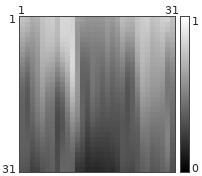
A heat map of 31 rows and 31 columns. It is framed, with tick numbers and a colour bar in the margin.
Streaks run downward. The bottom middle is the ninth with the lowest average. There is an overall slope up to the top.
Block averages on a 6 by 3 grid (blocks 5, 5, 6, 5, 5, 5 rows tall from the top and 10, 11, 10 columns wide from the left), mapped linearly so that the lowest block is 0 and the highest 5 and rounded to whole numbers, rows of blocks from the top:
545
434
323
222
112
101
